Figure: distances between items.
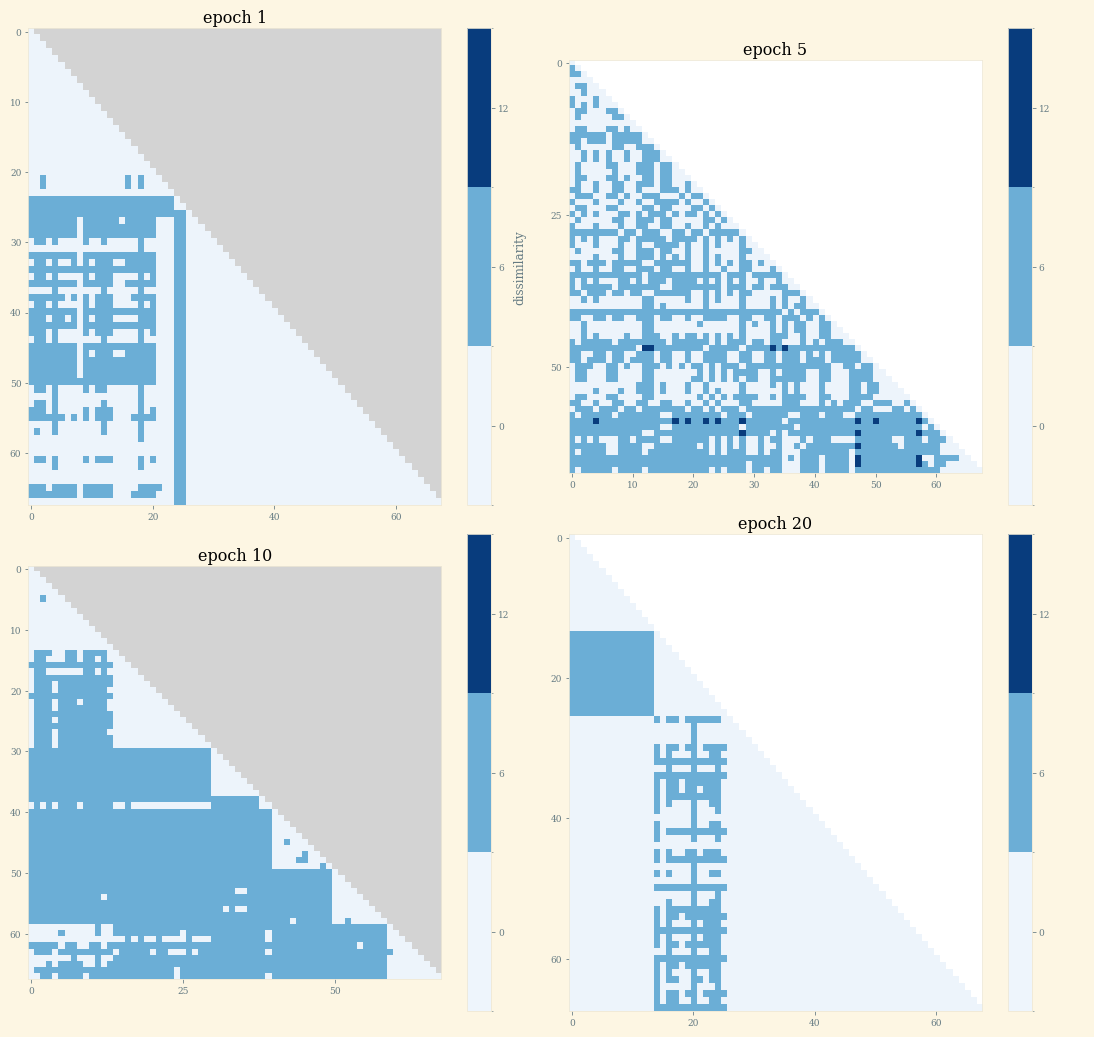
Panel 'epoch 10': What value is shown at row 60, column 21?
6
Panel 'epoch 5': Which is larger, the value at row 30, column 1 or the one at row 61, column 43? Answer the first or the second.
the second
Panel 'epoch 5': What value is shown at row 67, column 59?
6
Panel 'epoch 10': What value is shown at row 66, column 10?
6
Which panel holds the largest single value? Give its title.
epoch 5
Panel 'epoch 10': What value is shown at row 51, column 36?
6
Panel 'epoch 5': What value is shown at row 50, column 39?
6
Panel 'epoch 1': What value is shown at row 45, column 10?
6
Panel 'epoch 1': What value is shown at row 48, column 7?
6
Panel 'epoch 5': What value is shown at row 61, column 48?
6
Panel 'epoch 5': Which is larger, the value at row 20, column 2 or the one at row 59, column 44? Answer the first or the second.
the second
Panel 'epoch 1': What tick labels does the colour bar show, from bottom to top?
0, 6, 12
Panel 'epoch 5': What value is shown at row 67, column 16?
6
